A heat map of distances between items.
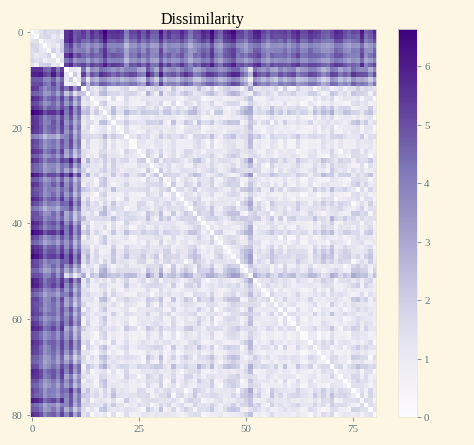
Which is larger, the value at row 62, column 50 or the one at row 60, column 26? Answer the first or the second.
the first
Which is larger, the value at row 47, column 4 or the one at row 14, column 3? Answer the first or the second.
the first
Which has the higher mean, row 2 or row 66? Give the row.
2
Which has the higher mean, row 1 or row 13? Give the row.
1
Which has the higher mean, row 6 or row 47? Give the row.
6
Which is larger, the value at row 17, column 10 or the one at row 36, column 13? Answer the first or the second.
the first
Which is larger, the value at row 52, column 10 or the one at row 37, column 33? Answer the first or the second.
the first
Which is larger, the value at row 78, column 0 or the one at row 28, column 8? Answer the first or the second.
the first
